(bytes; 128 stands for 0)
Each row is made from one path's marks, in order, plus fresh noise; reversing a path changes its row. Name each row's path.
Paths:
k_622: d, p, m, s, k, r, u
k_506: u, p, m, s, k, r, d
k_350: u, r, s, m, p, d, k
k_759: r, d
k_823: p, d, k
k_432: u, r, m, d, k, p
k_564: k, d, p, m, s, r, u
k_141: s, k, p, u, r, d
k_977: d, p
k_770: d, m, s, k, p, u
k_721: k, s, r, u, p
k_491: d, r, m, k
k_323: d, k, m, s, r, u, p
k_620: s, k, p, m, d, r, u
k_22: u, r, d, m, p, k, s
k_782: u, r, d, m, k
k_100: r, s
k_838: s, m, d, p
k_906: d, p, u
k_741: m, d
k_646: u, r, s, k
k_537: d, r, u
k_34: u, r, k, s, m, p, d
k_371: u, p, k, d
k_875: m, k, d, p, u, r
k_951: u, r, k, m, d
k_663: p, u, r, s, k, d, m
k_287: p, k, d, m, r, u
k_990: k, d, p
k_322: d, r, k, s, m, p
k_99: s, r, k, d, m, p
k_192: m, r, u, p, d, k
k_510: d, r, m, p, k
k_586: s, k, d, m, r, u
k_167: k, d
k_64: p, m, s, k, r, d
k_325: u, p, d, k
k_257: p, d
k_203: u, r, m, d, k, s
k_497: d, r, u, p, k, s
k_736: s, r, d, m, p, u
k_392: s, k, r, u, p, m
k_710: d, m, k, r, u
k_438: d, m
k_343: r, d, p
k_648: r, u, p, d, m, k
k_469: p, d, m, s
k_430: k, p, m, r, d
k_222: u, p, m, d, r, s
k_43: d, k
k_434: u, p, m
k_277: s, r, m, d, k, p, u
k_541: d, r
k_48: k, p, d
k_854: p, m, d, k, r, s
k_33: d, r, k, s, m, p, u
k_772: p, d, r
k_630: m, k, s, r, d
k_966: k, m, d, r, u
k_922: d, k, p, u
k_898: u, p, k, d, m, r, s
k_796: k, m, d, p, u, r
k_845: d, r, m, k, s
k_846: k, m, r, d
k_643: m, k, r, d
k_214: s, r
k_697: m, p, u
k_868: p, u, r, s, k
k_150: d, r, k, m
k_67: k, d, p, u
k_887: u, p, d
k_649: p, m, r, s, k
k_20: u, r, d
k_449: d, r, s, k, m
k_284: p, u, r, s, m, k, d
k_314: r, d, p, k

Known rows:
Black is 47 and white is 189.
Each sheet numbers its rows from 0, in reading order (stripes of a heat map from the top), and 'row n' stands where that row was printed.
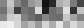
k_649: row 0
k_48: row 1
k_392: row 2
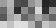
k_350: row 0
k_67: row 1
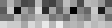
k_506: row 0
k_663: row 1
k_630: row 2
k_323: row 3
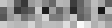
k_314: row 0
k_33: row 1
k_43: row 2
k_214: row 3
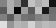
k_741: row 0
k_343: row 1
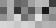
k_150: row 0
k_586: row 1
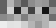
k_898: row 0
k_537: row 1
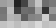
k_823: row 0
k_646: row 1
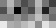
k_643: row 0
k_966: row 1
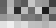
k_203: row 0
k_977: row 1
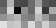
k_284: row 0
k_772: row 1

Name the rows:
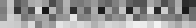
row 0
k_868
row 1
k_697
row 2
k_449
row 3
k_541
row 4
k_438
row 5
k_222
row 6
k_167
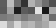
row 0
k_846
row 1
k_906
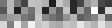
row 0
k_564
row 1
k_99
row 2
k_325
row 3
k_434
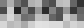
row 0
k_287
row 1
k_782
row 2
k_648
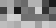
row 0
k_710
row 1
k_990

